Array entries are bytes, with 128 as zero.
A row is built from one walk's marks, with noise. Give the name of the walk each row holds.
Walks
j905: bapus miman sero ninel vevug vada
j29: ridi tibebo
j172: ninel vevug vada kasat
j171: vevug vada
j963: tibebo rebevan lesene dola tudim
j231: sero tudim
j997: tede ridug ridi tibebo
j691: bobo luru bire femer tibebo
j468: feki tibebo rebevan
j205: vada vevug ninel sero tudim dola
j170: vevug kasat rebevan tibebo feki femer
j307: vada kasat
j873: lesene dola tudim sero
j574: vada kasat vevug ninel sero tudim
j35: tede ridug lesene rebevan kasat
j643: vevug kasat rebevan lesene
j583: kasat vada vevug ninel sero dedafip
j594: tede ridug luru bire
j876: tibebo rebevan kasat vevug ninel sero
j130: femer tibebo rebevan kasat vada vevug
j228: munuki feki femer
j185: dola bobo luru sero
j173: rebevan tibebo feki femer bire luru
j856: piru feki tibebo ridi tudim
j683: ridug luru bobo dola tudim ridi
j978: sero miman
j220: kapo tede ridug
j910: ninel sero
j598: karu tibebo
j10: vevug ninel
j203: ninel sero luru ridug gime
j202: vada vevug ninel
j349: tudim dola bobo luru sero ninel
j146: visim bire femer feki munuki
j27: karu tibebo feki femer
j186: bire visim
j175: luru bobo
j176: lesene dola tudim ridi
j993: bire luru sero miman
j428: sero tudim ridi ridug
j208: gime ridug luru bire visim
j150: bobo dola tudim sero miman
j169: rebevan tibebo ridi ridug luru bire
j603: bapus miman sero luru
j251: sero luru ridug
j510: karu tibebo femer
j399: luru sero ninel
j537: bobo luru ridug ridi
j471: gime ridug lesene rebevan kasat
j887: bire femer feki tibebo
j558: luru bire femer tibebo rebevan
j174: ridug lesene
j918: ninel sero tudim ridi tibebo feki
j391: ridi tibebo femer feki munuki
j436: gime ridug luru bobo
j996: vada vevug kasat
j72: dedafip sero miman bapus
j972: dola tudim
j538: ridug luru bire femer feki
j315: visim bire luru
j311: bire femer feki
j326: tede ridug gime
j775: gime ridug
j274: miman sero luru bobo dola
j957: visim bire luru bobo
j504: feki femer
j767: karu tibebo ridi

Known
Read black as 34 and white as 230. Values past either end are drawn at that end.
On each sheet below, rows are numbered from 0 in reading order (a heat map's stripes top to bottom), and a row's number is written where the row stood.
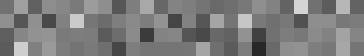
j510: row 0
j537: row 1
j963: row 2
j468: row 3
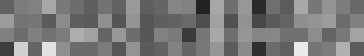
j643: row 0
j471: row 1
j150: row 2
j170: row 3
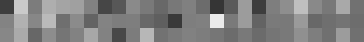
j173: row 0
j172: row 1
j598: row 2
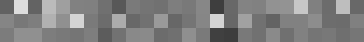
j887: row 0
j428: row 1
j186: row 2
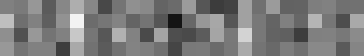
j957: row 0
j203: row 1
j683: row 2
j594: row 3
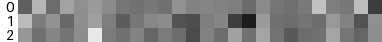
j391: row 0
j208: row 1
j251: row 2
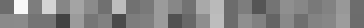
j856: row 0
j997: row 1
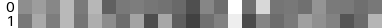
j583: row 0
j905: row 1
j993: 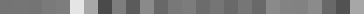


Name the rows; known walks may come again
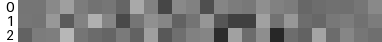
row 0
j972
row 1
j957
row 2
j643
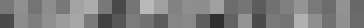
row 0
j767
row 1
j558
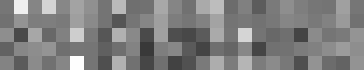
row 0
j856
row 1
j29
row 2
j683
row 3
j963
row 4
j349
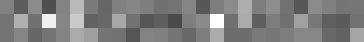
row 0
j175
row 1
j574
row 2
j978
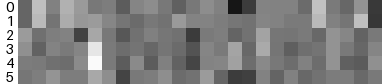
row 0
j146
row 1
j391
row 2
j594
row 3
j251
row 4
j399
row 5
j315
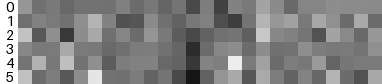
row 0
j174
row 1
j691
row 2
j436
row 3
j10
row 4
j172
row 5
j203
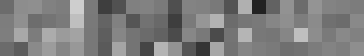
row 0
j169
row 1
j910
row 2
j538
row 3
j176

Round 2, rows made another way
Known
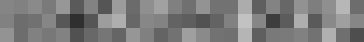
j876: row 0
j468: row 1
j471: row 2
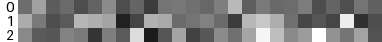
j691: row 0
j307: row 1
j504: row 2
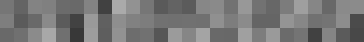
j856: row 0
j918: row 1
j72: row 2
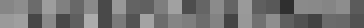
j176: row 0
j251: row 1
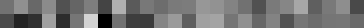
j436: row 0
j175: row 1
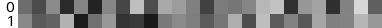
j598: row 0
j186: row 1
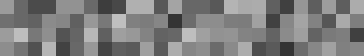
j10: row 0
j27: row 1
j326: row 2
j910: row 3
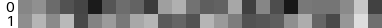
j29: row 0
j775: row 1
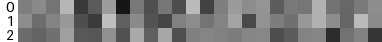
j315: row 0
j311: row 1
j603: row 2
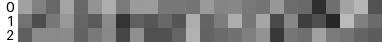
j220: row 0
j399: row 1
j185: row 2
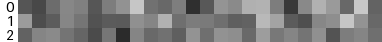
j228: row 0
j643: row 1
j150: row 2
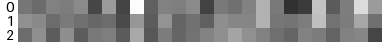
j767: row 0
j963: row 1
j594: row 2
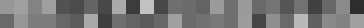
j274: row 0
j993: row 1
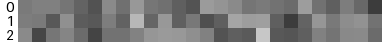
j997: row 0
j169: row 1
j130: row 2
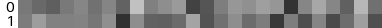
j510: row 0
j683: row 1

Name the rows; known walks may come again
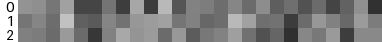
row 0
j274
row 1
j173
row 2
j391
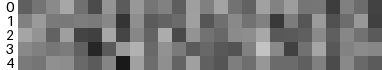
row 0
j72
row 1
j683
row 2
j203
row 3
j468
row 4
j349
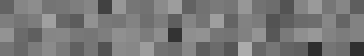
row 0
j873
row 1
j558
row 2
j170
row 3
j905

